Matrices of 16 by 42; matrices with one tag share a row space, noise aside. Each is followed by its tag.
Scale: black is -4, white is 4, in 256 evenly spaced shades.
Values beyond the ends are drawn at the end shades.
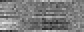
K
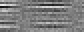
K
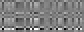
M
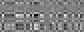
M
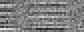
K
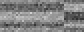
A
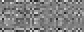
M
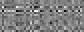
M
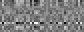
M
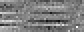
K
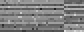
A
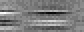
K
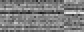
A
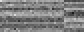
A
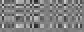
M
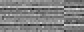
A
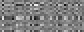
M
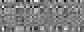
M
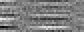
K
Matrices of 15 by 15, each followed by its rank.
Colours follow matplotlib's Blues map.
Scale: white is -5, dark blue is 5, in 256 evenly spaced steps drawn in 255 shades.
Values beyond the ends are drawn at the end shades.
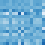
two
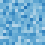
full rank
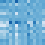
two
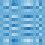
one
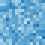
full rank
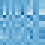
two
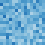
full rank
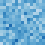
full rank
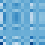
one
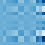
one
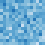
full rank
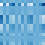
one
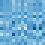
two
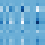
one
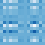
one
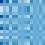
one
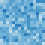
full rank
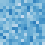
full rank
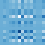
one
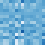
two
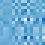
two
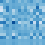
two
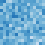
full rank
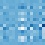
two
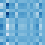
one
